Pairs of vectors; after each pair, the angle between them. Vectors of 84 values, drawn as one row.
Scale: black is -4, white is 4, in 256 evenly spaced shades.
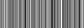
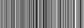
orthogonal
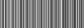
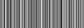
nearly opposite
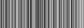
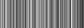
nearly opposite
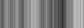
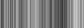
nearly parallel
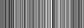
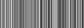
partly opposed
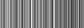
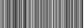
orthogonal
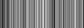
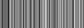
partly aligned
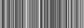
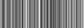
nearly parallel
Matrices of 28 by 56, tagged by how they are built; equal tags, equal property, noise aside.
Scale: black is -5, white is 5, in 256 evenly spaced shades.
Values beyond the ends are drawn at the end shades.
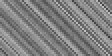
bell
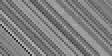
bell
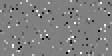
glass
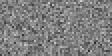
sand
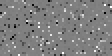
glass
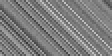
bell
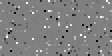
glass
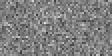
sand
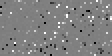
glass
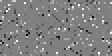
glass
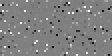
glass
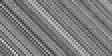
bell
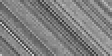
bell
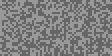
sand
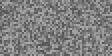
sand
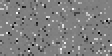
glass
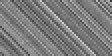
bell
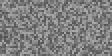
sand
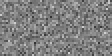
sand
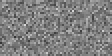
sand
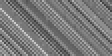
bell
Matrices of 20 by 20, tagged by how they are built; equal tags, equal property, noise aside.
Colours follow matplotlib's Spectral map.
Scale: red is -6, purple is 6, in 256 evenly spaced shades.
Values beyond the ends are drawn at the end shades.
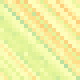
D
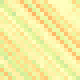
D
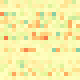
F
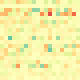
F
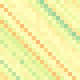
D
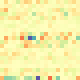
F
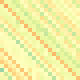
D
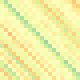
D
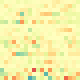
F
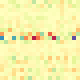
F
